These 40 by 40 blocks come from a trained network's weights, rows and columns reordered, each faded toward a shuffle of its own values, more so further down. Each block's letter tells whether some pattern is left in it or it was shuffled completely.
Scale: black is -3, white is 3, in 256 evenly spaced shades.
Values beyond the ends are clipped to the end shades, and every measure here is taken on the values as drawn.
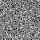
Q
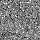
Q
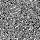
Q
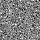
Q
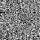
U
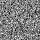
Q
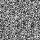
U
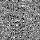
U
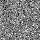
Q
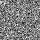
Q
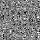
U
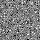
Q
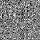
U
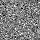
Q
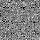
U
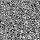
Q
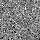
Q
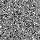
Q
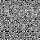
U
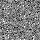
Q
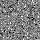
Q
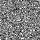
Q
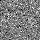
Q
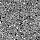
Q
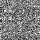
U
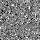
Q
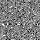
U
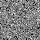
Q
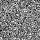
Q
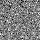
Q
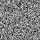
Q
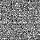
U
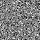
U
